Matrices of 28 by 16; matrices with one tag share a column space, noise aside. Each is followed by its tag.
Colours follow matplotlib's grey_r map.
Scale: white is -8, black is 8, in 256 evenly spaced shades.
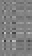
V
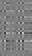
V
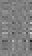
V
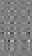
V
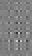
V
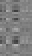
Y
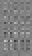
V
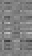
V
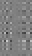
V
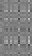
Y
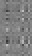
Y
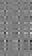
V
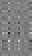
V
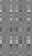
Y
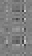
Y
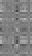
Y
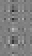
Y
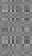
Y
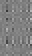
Y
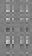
Y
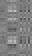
Y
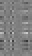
V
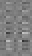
V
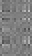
Y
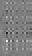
V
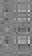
Y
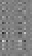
V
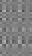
Y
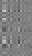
Y
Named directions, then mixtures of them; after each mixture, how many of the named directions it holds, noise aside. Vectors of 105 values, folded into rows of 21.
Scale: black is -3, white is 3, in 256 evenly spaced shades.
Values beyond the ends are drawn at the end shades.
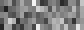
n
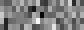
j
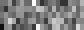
one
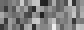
two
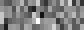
one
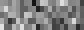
one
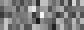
one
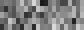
two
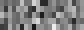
two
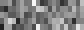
one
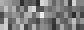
two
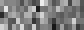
two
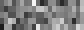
one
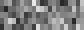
one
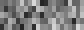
two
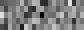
two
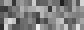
two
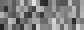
two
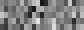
two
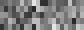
two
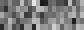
two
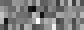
one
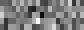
one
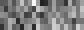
two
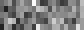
one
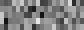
one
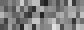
two
